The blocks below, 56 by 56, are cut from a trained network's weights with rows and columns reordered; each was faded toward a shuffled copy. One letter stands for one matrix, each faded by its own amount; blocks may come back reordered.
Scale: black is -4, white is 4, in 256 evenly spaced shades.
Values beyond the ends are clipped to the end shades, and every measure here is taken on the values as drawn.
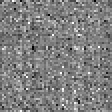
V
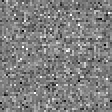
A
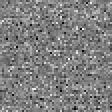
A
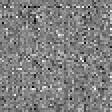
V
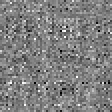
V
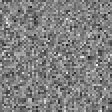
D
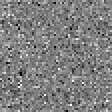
A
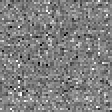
A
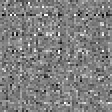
V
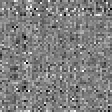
V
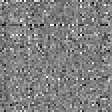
V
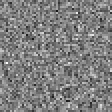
D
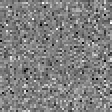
A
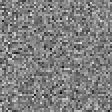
D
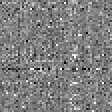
V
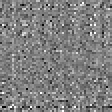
V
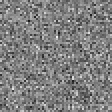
D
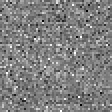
A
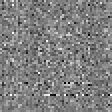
V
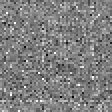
A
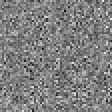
D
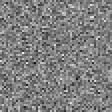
D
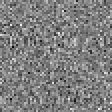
D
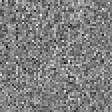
D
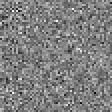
D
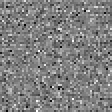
A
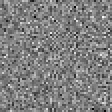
D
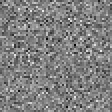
D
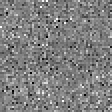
A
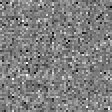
A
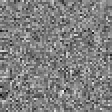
D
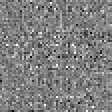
V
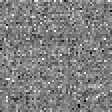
A
